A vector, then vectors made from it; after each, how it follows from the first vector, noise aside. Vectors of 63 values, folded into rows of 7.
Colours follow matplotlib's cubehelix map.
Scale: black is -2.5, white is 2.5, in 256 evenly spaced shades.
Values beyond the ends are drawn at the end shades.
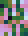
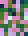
sign-scrambled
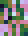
copied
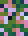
sign-scrambled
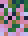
sign-scrambled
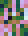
copied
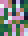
negated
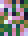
negated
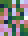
copied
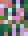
negated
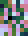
copied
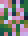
negated
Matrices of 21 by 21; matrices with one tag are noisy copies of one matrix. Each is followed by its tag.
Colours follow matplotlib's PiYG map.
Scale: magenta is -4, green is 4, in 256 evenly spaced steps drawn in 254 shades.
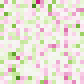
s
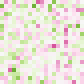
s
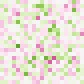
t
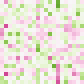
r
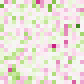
s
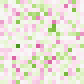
t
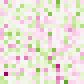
r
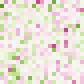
s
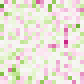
s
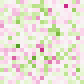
t
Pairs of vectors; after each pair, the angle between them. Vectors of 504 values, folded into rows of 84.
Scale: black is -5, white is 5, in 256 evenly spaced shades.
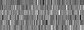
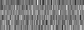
nearly parallel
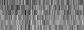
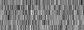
partly aligned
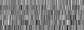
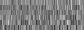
nearly parallel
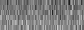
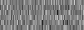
orthogonal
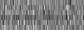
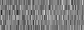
partly opposed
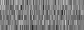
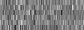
partly aligned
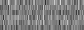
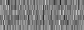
nearly opposite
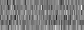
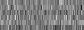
nearly opposite
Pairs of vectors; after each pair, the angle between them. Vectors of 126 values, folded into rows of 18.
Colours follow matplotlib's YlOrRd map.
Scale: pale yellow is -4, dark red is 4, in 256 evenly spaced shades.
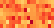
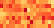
nearly parallel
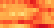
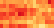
nearly opposite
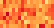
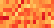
orthogonal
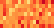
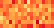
partly aligned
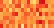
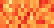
partly aligned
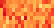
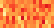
nearly opposite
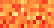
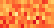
nearly parallel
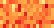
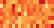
nearly opposite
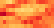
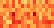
orthogonal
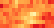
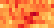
nearly opposite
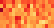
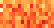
nearly opposite
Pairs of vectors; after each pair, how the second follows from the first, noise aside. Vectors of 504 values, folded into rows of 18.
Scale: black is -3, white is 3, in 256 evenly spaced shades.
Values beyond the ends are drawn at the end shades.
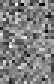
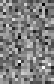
shuffled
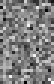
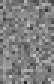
shrunk
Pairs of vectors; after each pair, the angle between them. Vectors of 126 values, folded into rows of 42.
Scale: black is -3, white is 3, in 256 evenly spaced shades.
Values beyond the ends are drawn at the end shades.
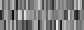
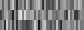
nearly parallel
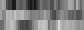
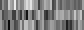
partly opposed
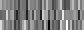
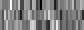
orthogonal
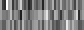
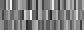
partly aligned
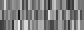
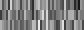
orthogonal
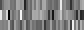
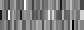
nearly opposite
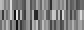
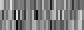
nearly parallel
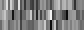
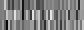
orthogonal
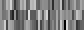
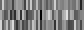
orthogonal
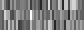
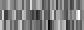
partly opposed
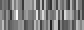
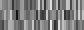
nearly opposite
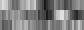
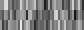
partly aligned
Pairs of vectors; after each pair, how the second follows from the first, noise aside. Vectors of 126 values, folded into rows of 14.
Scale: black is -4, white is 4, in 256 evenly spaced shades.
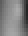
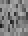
shuffled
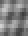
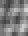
reversed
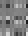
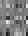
negated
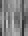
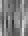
negated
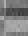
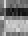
scaled up
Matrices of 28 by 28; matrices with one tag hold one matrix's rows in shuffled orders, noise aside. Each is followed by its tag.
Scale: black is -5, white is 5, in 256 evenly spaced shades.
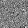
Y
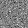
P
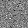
P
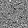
P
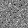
P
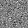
P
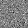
Y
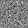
P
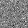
Y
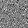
Y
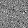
Y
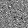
P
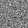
P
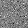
Y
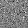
Y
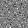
P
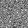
P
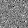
Y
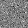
Y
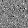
Y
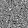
P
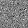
Y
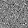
Y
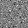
P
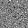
P
